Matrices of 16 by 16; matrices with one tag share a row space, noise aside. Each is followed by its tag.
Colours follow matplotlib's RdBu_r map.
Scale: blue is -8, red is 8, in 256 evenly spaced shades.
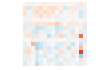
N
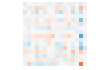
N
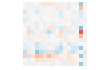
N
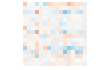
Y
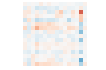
N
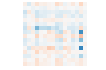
N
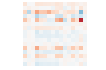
N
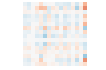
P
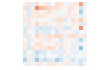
N
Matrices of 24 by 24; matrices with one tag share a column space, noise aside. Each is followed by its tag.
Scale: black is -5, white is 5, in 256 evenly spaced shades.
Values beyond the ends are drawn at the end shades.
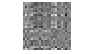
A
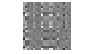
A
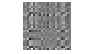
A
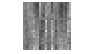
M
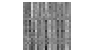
M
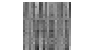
M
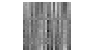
M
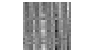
M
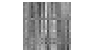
M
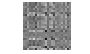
A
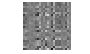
A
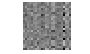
A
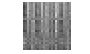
M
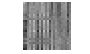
M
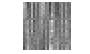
M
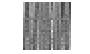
M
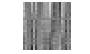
M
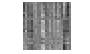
M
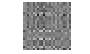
A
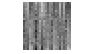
M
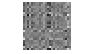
A
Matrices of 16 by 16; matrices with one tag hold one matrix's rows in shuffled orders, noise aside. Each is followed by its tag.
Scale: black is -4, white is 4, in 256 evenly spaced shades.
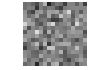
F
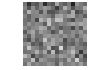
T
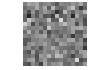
T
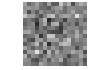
F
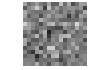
F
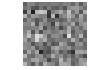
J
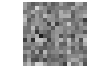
J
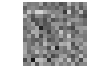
J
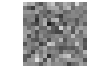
F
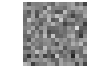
T
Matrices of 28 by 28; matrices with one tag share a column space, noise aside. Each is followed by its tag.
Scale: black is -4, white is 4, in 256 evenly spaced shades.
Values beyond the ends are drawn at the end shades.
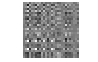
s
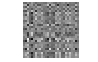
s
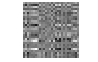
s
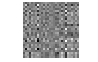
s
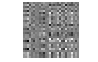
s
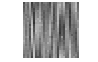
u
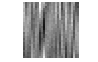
u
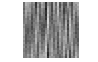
u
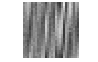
u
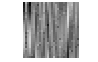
u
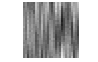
u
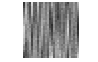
u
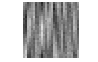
u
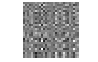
s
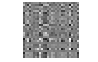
s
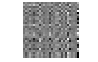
s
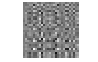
s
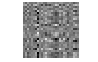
s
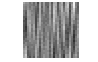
u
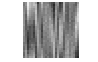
u
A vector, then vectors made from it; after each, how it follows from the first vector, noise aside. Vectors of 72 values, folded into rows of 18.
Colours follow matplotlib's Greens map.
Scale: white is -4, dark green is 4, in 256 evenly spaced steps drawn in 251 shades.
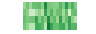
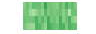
shrunk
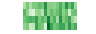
copied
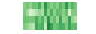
copied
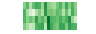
copied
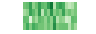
reversed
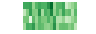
reversed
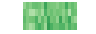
shrunk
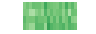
shrunk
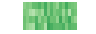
shrunk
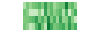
copied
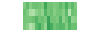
shrunk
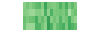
shrunk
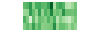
reversed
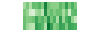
copied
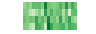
copied
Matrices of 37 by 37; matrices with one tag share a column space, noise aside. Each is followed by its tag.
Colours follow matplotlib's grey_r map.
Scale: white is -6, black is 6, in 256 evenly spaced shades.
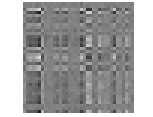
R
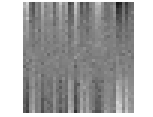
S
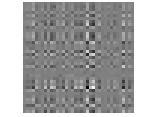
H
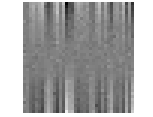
S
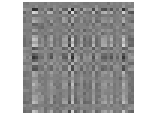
R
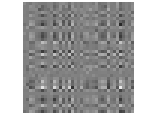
H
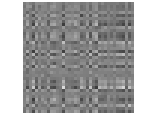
H
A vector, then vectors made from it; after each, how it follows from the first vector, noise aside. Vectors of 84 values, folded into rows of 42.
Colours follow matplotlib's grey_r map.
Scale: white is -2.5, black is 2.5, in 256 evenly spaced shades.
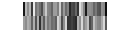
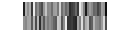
copied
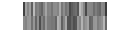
shrunk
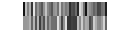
copied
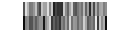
reversed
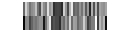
reversed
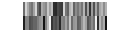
reversed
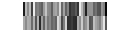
copied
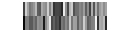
reversed
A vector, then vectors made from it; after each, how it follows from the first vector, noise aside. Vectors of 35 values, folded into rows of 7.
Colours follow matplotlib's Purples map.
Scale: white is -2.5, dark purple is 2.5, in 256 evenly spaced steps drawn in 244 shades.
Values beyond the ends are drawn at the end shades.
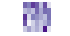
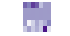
partly zeroed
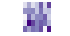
negated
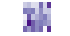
negated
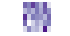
copied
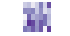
negated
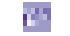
partly zeroed
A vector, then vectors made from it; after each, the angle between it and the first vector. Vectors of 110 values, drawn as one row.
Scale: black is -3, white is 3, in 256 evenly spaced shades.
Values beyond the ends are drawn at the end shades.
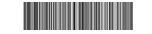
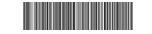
partly aligned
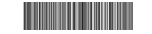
nearly parallel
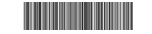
partly aligned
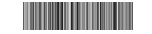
partly opposed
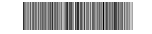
partly opposed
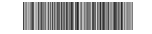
nearly opposite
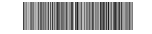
nearly opposite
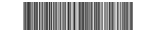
nearly parallel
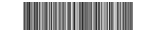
nearly parallel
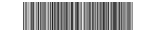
nearly opposite
